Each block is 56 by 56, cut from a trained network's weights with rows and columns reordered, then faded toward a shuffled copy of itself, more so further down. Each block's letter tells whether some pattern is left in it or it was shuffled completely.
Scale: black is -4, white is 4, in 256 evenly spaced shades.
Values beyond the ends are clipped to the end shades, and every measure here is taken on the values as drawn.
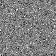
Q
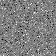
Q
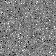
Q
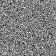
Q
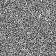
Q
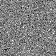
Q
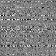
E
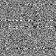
E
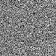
E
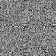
E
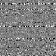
E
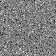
Q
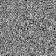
E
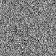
E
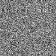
E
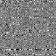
E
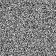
Q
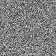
Q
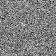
Q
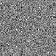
E
